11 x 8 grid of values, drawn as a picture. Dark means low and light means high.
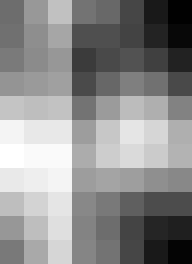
There are no lone odd cells. The ninth with the lowest average is the top right. The middle left is the ninth with the highest average. A vertical seam about 40% of the way across splits the table, and the left part is higher.
